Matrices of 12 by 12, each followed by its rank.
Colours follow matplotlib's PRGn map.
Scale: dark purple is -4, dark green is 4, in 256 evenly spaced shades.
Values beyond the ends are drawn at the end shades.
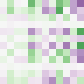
two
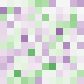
full rank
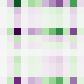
one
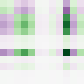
one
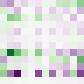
two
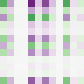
one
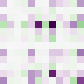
two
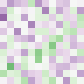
full rank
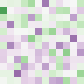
full rank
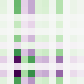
one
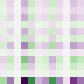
one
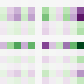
one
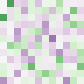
full rank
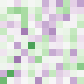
full rank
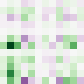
two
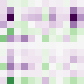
two
